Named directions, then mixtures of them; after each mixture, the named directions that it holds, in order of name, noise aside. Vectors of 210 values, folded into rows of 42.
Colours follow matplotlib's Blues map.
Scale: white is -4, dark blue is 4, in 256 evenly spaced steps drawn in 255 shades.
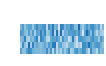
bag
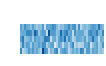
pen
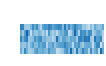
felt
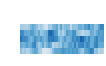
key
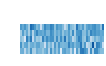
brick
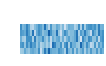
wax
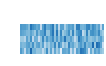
bag, brick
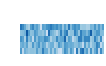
brick, felt, pen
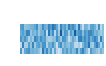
bag, felt, pen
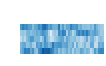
key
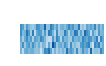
bag, felt, wax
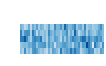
brick, felt, key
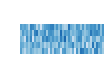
brick, pen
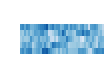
key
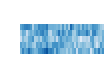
felt, key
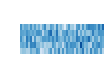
brick, key, wax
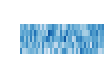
brick, key, pen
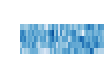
bag, key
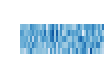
bag, brick, key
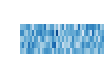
bag, felt, wax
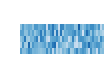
bag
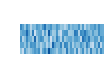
felt, wax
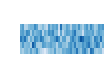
bag, felt, key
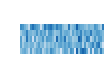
brick, felt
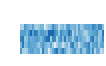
felt, key, pen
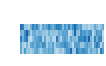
felt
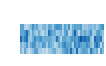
felt, key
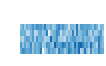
pen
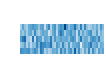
brick, wax
